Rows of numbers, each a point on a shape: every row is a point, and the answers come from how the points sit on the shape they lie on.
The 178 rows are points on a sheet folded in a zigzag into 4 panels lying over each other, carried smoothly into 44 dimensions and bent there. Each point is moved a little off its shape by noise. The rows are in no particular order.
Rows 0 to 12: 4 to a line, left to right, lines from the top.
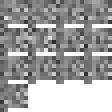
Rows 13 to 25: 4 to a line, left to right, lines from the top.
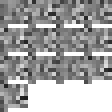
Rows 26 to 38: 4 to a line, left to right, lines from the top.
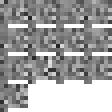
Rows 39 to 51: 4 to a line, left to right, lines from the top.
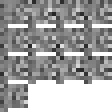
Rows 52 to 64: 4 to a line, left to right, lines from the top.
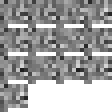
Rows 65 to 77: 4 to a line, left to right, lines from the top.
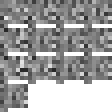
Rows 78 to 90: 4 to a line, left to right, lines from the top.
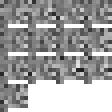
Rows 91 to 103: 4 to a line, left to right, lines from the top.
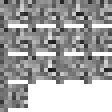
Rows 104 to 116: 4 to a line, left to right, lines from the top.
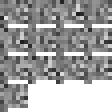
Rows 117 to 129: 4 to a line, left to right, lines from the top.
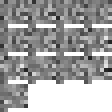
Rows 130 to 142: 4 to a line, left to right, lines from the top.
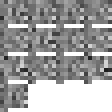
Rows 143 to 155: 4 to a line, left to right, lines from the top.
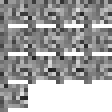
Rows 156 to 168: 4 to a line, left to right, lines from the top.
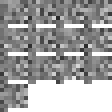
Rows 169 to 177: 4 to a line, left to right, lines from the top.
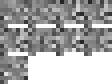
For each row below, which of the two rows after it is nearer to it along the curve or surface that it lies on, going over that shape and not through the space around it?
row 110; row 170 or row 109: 170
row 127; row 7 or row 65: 65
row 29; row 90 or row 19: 90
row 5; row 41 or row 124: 124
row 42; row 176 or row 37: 37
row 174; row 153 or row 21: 21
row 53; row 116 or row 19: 116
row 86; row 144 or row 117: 144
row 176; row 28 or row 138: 28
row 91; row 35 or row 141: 35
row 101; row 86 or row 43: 43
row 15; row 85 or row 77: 85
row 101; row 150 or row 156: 156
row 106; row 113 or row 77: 113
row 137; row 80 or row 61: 61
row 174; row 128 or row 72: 72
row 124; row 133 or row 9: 9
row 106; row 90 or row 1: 90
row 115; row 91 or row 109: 91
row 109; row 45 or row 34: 45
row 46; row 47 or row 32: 47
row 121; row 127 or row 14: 14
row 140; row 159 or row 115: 159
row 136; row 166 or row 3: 166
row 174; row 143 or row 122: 122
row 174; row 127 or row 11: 127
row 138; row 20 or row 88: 88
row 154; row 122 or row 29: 122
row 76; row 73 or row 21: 21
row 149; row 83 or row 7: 83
